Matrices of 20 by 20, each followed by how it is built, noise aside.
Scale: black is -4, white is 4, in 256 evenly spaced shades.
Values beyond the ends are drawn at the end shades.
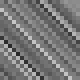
Toeplitz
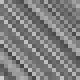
Toeplitz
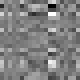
low rank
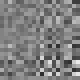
low rank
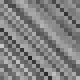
Toeplitz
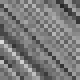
Toeplitz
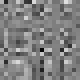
low rank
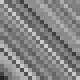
Toeplitz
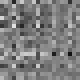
low rank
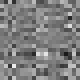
low rank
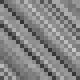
Toeplitz
